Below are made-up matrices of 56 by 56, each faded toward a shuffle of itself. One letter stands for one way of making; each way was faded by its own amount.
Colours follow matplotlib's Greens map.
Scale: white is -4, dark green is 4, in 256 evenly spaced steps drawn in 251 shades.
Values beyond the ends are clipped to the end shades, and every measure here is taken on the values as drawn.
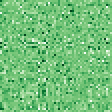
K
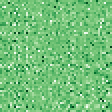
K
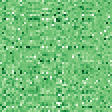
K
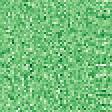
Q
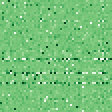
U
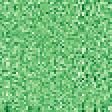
Q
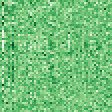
Q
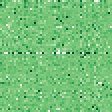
U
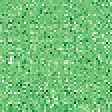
K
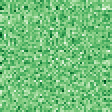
Q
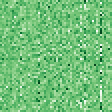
Q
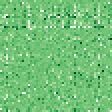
U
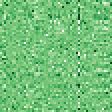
K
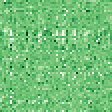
U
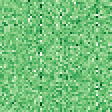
Q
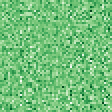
Q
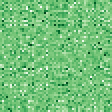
K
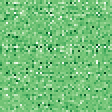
U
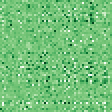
U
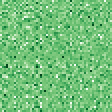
K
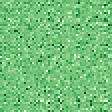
K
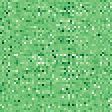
K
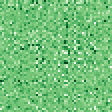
K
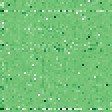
U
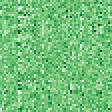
Q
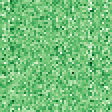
Q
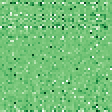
U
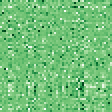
K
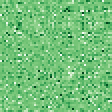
K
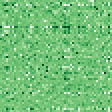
U
